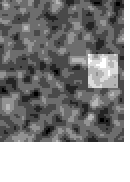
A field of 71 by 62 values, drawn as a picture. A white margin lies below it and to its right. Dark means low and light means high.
There is no overall slope. The field is mottled with small blotches. Values change most from cell to cell in the middle right. The middle right is the ninth with the highest average. In the middle right lies a patch that is higher than the rest. There are no regular stripes.
